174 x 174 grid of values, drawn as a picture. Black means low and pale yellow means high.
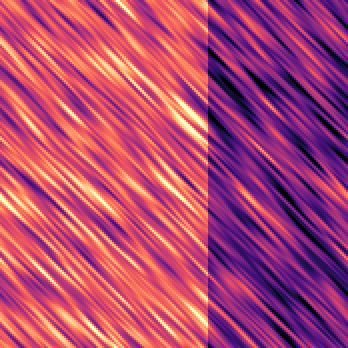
Grain: diagonal, down to the right. Histogram: bell-shaped. Seam: vertical, 60% of the way across, the left part higher. Average level on the scale: 50%.
